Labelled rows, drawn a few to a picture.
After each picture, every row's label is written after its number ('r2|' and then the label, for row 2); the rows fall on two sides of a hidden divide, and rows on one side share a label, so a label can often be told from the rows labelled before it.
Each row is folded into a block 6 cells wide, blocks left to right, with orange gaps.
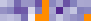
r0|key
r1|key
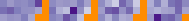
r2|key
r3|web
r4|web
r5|web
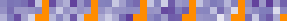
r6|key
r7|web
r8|web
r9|web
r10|key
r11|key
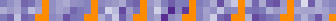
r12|web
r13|web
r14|web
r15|web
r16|web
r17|web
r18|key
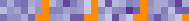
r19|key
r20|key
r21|web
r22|web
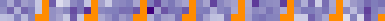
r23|key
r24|web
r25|web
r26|web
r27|key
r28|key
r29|key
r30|web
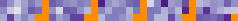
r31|web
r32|web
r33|web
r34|key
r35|key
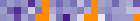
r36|key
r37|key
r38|key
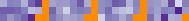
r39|key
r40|web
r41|key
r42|web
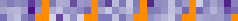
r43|web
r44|web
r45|web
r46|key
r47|web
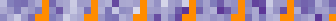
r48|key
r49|key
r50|key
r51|web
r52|web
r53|key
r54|key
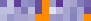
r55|key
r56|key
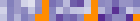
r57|key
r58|web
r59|key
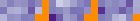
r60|web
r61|web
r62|web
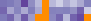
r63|web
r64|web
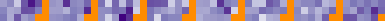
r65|web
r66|key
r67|web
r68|key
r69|web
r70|web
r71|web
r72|web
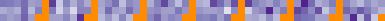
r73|key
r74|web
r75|key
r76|key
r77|key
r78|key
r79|key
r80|web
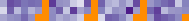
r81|key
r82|key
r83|web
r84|key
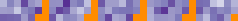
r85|web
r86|key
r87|web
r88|key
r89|web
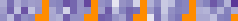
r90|key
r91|key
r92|web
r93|web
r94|key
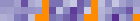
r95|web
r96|web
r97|web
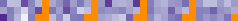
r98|web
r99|key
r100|key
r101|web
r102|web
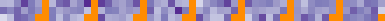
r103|web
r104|key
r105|key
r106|web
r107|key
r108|key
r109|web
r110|web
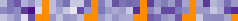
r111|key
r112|key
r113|key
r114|web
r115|web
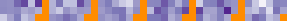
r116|key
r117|web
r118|key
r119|key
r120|web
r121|web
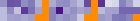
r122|key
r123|key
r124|web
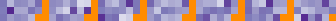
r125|key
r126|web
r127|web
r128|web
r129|web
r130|web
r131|web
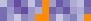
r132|key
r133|key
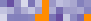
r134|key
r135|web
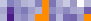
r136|key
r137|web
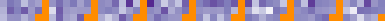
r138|key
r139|key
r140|key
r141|web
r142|key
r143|web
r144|key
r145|web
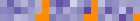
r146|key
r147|key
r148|key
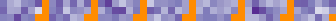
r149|web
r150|key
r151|key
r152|key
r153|key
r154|key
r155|key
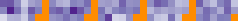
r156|key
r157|web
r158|web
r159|key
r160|web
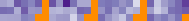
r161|key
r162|key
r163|key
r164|web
